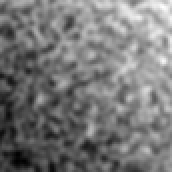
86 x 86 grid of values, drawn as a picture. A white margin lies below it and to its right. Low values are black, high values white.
Neither half mirrors the other. Values rise toward the top right. The ninth with the highest average is the top right. The ninth with the lowest average is the bottom left. There are no lone odd cells. The texture is blotchy.
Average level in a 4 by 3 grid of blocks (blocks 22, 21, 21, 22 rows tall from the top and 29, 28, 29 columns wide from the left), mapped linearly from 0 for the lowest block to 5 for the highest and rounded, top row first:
245
134
123
012
